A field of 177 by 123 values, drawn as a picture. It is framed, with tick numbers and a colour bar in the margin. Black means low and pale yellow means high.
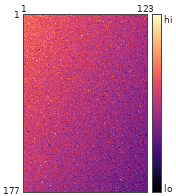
Overall the values sit about 50% of the way up the scale. The bottom right is the ninth with the lowest average. Fine speckle covers the field. The top left is the ninth with the highest average. The field climbs toward the top left. Neither half mirrors the other. There are no regular stripes.
